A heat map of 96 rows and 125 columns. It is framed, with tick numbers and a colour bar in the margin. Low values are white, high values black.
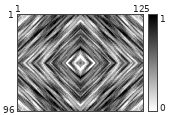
Average level on the scale: 50%. Seam: none. Mirror symmetry: left to right and top to bottom. Odd rows or columns: none.
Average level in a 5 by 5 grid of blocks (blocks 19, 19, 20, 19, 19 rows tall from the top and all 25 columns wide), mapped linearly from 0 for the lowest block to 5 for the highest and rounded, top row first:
1 5 2 5 1 / 2 2 4 2 2 / 1 3 0 3 1 / 2 2 4 2 2 / 1 5 2 5 1
